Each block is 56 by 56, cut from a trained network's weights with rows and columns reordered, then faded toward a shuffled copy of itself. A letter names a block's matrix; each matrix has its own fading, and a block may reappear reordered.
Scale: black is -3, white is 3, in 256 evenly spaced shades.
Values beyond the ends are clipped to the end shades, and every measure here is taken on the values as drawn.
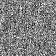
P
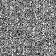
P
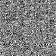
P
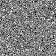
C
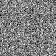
P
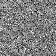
C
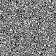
C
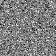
C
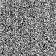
P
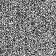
P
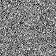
C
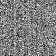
P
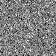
C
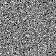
C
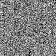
P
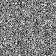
P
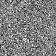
C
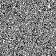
C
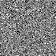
C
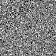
C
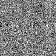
P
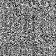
P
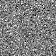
C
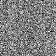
P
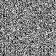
P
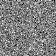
C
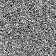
C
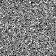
C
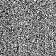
P
